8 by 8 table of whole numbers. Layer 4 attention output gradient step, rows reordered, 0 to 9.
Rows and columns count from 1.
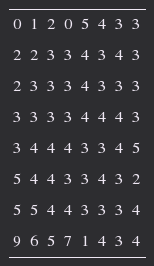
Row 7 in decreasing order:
5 5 4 4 4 3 3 3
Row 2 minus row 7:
-3 -3 -1 -1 1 0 1 -1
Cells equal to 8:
0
